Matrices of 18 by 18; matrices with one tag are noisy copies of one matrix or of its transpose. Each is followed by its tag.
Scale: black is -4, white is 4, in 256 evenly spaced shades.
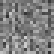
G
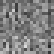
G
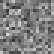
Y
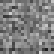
G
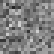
Y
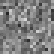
Y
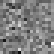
Y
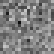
Y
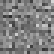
G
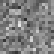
Y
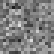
Y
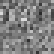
Y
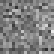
G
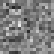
Y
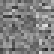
G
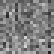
G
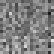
G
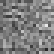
G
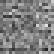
G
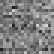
G
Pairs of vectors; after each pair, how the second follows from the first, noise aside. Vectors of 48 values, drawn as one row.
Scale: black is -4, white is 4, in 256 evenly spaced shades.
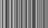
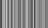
sign-scrambled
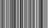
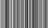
reversed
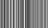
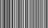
sign-scrambled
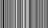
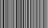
sign-scrambled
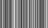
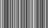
reversed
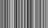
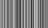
reversed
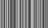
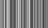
sign-scrambled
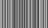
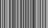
reversed
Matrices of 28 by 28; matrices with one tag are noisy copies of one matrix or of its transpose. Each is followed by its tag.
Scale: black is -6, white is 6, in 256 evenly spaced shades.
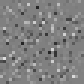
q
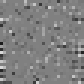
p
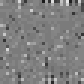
p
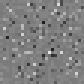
q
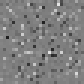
q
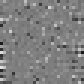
p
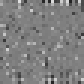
p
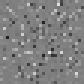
q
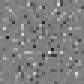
q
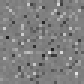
q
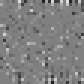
p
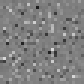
q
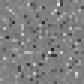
q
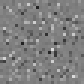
q
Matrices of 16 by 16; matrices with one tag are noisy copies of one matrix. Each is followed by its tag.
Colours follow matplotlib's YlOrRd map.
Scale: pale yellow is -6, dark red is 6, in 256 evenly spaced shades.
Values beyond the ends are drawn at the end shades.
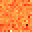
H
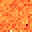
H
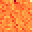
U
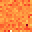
H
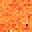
H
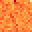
U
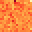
U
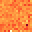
H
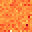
H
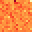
U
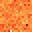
H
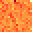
U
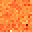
H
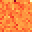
U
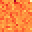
U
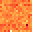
H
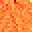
U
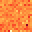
H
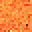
H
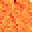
U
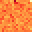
U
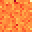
U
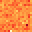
H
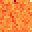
U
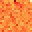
U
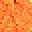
U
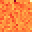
U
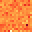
H
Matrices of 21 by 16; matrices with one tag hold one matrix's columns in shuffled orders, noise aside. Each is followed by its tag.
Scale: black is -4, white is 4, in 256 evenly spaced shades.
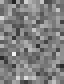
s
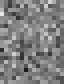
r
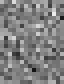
r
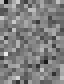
s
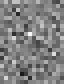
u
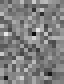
u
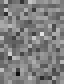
u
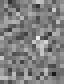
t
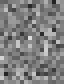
t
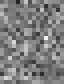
t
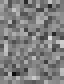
t
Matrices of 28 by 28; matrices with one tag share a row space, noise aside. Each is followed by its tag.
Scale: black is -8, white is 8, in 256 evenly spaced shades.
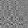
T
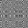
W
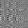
T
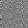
W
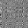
W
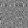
W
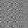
T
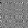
W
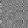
W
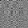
T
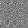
T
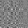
T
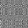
W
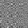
T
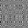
W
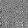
W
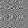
T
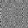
W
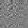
T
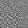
T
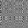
W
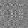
T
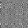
W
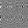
W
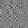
T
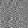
T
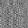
T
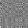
W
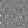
W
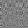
W
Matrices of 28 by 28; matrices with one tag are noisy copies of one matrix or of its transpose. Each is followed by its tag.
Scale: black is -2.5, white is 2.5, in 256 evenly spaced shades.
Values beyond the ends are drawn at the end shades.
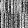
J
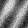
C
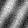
C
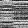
J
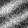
C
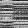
J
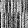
J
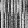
J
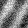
C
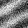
C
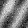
C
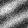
C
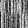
J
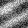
C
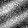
C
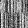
J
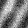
C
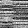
J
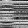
J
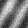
C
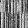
J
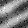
C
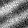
C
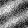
C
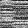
J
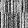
J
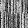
J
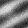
C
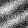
C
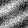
C
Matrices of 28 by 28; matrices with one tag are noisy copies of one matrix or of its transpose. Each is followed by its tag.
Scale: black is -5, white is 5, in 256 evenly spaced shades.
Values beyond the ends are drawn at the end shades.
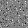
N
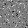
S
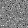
N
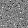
N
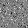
S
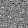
N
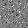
S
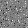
N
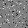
S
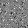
S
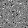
S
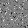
S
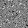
S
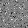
S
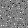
N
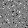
S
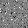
S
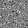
S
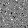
S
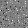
N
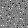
N
